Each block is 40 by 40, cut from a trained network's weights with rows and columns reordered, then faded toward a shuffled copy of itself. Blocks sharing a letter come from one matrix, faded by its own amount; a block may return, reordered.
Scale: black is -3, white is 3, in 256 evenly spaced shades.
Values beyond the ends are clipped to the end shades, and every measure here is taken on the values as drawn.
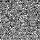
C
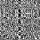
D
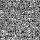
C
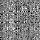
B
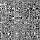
B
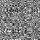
D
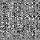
B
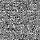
C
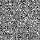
C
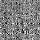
B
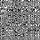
B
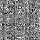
B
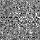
B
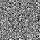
D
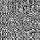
D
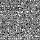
C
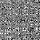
B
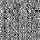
B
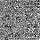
C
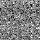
C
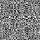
D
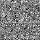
C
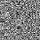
D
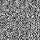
D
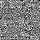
C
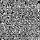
C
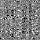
B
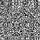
D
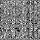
B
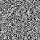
D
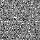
C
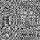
D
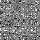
C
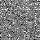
C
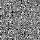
C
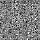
C
